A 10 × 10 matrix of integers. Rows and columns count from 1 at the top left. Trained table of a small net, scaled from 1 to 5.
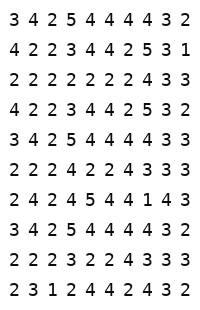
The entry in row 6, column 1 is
2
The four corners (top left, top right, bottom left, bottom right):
3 2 2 2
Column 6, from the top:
4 4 2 4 4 2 4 4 2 4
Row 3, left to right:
2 2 2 2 2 2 2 4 3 3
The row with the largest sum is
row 5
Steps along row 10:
up down up up same down up down down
